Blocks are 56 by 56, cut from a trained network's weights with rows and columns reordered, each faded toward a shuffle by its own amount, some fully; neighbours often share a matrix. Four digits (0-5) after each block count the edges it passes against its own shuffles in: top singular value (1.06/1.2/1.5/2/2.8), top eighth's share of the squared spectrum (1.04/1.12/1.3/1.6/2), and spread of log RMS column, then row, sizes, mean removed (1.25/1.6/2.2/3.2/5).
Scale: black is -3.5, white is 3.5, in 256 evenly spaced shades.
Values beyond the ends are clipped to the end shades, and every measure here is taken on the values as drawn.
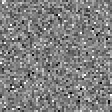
0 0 0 0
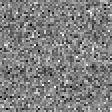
1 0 0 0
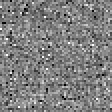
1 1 1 0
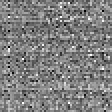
3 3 2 0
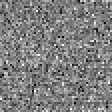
0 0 0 0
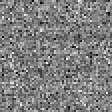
1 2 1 0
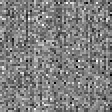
3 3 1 2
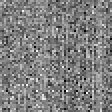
3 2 0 2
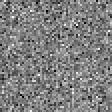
0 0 0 0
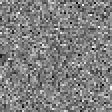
2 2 0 0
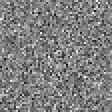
0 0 0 0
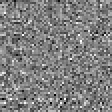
3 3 0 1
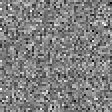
1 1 0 0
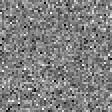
0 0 0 0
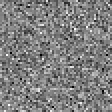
0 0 0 0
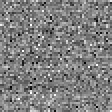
2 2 1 0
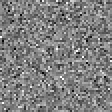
1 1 0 0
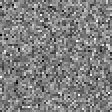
0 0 0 0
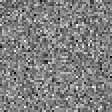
2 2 1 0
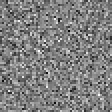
1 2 1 0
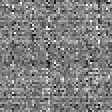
3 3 3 0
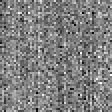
3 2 1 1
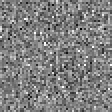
1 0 0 0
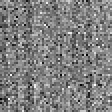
3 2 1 2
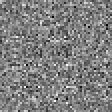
3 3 1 1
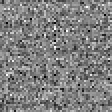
1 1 1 0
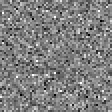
1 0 0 0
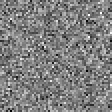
2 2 0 0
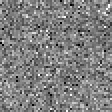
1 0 1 0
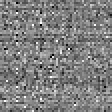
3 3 2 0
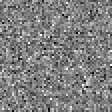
1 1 0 0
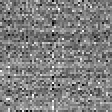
3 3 2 1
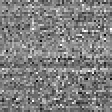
3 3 2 1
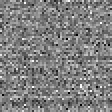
2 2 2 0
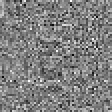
3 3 1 2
